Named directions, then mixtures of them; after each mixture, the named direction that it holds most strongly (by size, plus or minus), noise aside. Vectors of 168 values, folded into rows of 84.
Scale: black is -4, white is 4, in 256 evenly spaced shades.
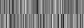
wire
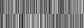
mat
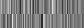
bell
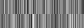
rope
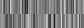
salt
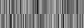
wire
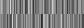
bell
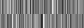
bell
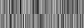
wire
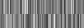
salt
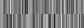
salt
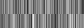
rope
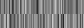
wire
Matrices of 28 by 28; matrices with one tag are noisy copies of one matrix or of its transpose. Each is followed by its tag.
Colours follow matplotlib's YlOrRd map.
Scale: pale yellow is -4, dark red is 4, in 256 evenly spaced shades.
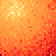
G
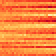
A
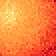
G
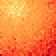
G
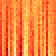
A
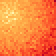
G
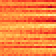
A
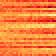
A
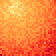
G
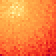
G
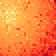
G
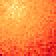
G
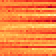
A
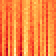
A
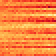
A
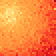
G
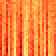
A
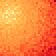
G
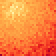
G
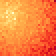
G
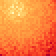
G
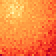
G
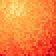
G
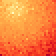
G
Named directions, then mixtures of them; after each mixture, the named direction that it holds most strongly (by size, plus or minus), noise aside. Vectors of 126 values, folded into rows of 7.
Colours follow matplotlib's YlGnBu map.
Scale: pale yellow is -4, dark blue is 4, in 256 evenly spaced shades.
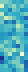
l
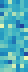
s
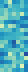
s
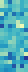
s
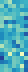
l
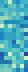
s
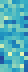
l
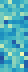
l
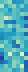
l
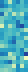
s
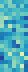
l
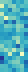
l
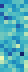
l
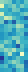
l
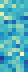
l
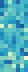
s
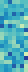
s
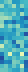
l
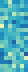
s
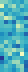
l
